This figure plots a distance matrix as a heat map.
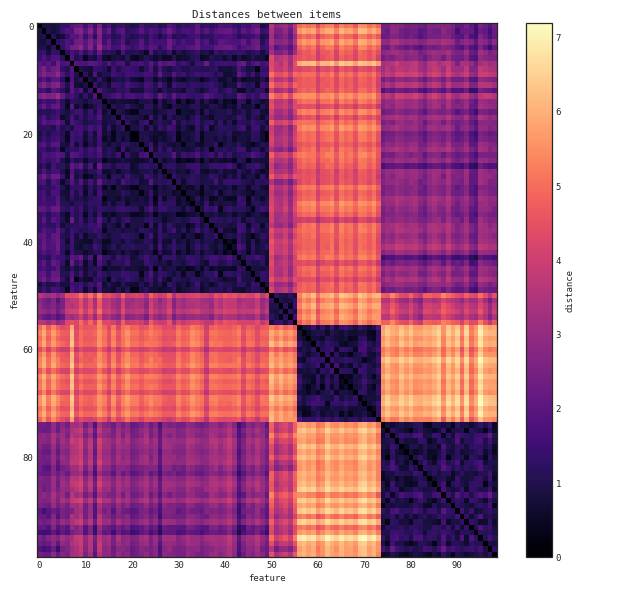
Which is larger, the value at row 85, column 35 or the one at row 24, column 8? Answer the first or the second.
the first
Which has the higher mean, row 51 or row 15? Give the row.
51
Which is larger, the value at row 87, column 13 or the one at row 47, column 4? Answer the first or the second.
the first
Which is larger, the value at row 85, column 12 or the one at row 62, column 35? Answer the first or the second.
the second
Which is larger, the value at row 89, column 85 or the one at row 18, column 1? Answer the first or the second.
the second
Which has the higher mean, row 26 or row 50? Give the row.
50
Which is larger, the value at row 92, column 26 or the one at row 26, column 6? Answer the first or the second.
the first
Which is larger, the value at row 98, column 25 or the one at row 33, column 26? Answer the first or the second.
the first
